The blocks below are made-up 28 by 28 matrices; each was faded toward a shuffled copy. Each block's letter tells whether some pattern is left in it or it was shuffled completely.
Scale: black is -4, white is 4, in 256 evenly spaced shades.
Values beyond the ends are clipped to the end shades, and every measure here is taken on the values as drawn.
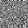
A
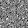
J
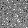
J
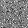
J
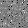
J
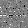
A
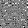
A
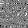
A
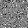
A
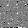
A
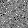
J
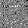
A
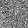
J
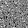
J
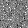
J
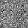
A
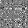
A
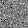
J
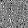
A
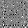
A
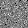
J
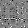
A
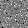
J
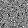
J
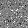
J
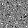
J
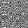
A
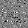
A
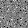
J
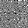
A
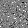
J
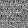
A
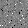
J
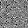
A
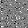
A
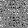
A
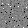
J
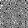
A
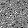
J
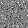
J
